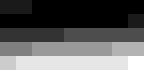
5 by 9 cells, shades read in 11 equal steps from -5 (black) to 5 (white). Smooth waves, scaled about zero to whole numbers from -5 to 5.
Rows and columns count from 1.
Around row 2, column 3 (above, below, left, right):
-5 -3 -5 -5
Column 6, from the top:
-5 -5 -2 1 4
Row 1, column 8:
-5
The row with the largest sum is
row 5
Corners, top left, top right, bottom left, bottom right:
-4 -5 3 5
